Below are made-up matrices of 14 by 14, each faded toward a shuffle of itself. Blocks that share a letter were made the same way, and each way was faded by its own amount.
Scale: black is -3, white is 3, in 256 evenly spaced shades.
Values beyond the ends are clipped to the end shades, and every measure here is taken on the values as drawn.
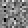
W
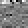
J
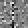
W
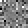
W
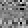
J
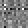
J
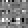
J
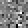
W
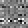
J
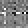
J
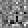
J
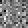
W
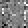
W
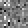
W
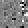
W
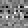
J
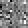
W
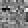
J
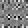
J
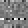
J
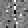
W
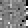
W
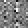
W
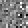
W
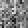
W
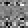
J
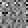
J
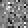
W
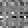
J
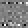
J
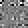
J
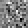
W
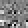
J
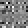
J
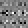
J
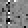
W
